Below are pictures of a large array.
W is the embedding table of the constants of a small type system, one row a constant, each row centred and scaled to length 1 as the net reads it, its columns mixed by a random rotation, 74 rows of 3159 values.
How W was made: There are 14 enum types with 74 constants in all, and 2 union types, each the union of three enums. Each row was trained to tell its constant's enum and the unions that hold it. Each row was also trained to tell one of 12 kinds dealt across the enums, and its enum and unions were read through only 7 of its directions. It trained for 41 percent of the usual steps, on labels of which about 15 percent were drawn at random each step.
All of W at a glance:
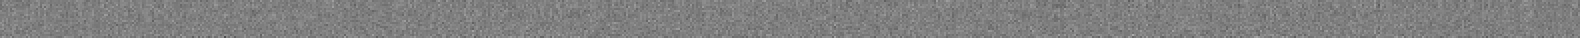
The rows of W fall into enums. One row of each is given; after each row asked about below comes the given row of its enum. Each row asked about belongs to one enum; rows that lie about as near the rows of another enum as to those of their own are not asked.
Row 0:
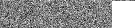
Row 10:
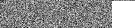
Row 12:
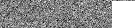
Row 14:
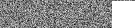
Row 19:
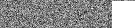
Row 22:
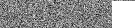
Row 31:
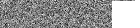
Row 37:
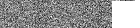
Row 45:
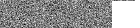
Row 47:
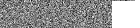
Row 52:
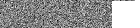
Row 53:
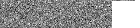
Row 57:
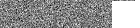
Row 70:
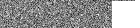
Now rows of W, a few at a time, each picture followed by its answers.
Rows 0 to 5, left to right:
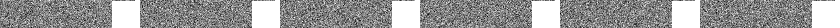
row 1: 14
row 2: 10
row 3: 12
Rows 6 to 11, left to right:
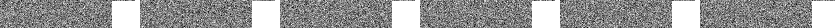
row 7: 31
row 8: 19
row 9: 14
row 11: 10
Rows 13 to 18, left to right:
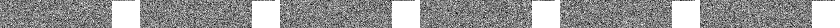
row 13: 12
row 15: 70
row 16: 47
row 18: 70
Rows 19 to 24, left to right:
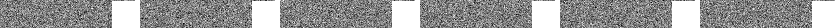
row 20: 47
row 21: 45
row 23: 12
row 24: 10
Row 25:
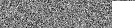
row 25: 57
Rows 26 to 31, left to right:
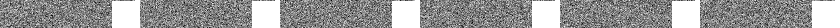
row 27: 45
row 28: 52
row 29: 47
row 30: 70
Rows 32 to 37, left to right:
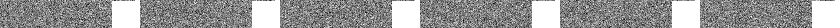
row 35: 10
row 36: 53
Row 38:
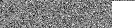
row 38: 53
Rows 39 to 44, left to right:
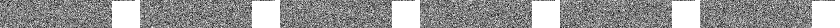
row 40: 37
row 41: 70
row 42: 19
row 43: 31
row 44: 45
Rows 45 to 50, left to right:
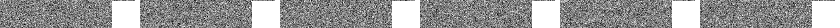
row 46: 12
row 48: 19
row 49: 31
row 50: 53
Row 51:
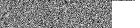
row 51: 57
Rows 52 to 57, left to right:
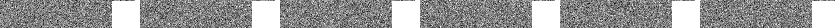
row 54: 19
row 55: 22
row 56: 45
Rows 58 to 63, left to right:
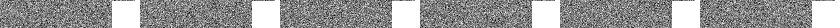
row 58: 22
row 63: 12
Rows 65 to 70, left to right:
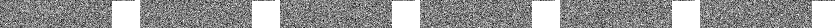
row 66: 57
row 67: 10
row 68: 37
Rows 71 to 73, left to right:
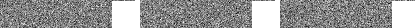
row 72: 70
